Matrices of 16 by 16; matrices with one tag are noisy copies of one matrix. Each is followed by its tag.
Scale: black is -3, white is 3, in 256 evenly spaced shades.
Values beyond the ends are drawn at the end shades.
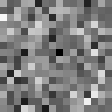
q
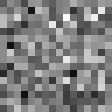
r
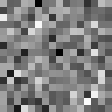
q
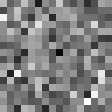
q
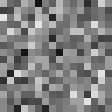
q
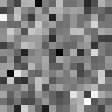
q
